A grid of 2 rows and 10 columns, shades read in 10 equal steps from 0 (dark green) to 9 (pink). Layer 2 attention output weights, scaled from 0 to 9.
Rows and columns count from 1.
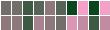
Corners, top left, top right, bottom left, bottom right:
4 9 5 7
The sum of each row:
39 51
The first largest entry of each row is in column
8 7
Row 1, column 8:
9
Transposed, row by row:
4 5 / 4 5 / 2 2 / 3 6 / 5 5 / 3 4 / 0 8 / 9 7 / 0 2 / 9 7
